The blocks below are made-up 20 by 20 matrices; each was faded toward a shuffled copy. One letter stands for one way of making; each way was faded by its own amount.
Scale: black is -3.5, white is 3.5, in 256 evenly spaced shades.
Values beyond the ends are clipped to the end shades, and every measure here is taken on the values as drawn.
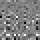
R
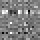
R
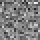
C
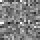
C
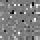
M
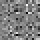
R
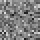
C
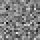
C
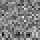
C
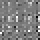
R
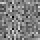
C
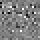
M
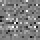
M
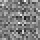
C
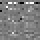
R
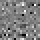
R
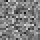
C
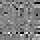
R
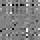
R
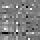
R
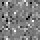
M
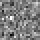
C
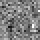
C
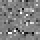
M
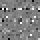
M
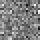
C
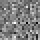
C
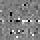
M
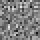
C
